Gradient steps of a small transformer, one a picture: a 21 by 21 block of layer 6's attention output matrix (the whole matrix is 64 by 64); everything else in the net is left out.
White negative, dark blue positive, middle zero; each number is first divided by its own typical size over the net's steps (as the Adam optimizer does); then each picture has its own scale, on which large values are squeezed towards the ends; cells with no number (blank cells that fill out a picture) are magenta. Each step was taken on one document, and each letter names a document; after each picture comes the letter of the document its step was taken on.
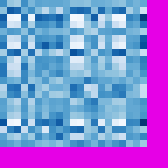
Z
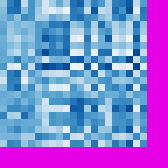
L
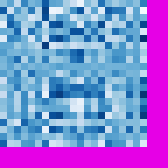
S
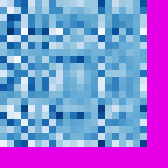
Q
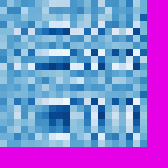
L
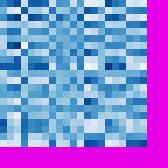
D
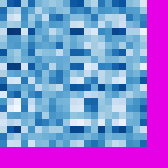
Z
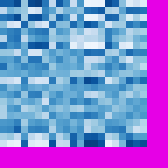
D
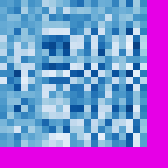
L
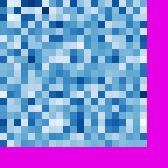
S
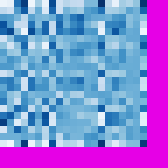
Q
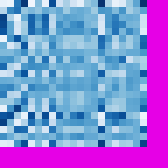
Q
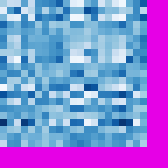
Z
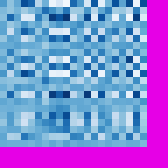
L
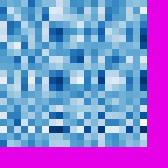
S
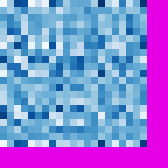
Q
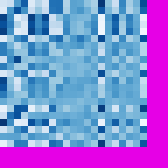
Q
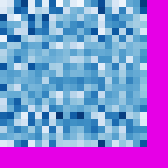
Q
